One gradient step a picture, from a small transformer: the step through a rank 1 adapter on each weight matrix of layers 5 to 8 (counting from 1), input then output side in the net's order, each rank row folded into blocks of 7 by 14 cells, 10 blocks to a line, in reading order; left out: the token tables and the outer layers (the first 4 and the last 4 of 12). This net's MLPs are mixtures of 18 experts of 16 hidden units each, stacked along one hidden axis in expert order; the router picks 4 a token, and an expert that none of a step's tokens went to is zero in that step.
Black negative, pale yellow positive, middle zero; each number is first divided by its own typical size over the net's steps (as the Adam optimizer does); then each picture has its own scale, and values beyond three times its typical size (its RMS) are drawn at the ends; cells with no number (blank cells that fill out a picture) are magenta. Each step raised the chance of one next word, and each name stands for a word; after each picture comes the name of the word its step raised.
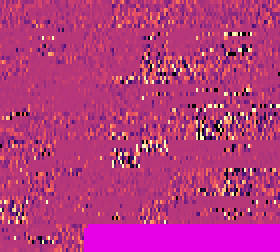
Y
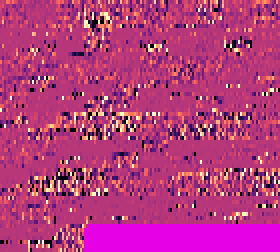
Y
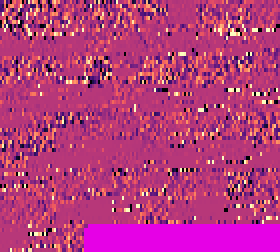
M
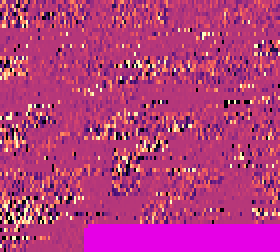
Y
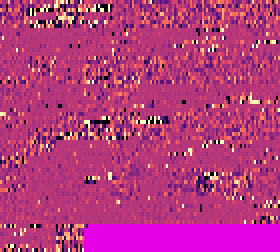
M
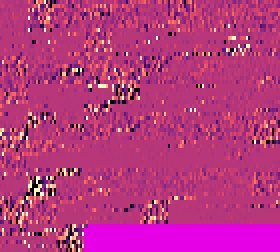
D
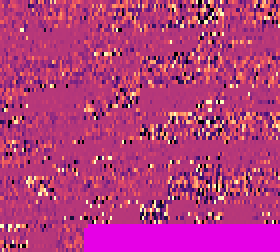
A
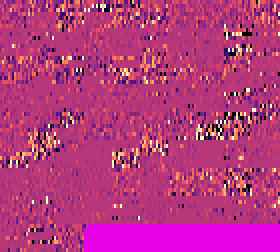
Y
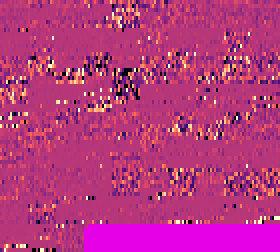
Y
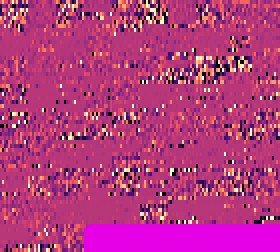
M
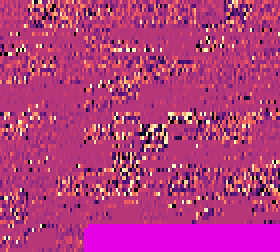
A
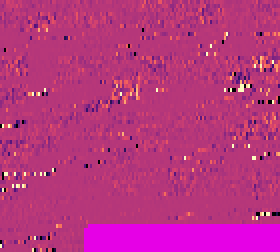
D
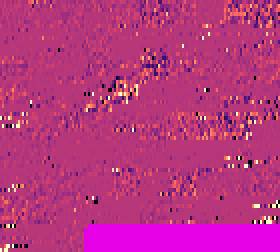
D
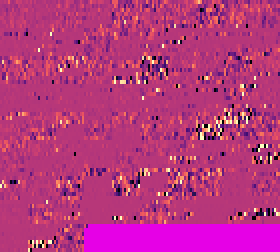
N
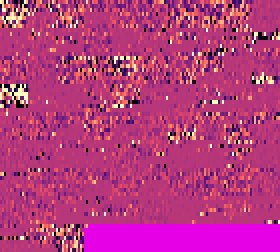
M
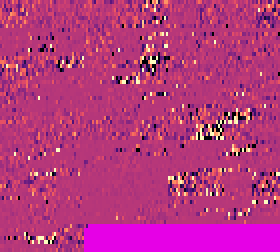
N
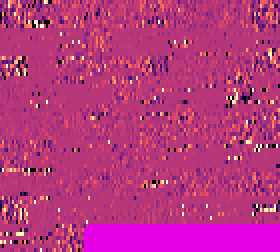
D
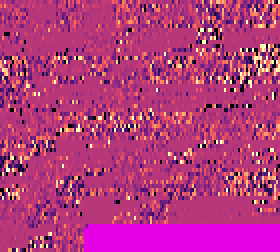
M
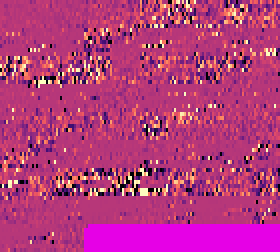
A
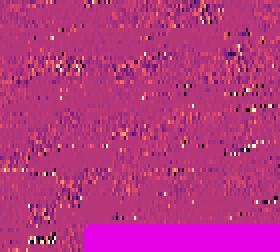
D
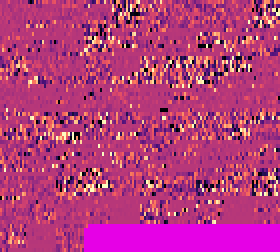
M
